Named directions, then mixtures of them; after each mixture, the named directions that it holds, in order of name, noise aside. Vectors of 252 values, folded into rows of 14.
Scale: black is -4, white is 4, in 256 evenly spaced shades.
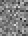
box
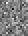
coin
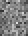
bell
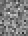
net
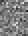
box, coin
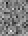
coin, net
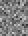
box, coin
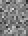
bell, coin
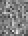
bell, coin, net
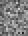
net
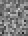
net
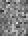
bell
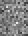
bell, box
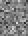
bell, coin, net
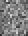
bell, net
